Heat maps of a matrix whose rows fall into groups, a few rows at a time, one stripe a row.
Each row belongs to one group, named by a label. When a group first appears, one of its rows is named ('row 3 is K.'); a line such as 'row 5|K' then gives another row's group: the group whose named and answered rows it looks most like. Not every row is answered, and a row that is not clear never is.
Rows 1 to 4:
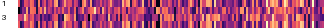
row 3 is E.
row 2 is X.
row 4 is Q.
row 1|Q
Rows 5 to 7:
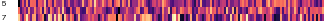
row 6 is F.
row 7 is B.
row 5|X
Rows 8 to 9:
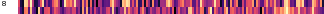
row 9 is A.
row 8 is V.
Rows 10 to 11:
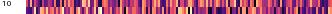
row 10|F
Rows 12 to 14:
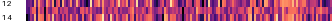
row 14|X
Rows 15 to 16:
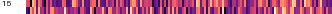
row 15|E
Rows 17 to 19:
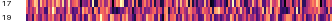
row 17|B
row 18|F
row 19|X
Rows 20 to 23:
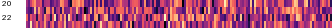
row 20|V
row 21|X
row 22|F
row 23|Q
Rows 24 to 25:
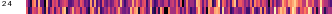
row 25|Q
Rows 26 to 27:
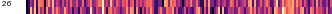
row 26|X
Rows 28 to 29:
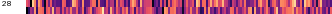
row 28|E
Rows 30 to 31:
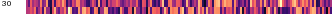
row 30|Q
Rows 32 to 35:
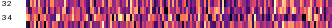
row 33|Q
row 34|B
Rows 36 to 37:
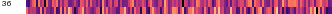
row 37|F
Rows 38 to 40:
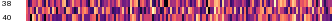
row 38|Q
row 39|F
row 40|E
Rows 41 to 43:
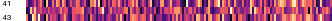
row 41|Q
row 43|A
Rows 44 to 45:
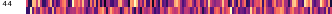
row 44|V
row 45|Q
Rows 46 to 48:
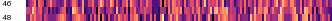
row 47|E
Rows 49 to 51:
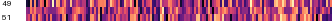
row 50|V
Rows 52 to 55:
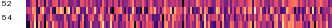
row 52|A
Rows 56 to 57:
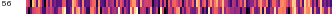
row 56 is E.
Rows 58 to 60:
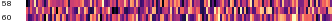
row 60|Q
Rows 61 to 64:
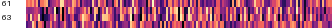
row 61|B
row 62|F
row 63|F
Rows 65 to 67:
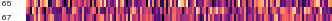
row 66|E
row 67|X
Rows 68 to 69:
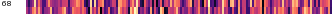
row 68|V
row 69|V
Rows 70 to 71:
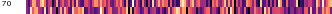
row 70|B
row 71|V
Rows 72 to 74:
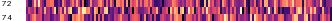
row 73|F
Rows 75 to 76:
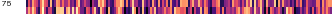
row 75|B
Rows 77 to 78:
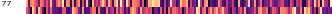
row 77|B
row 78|E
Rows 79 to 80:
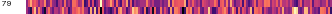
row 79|E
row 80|V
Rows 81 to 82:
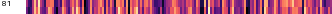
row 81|X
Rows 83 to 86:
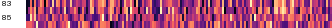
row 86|F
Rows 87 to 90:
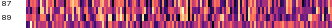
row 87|B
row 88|B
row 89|B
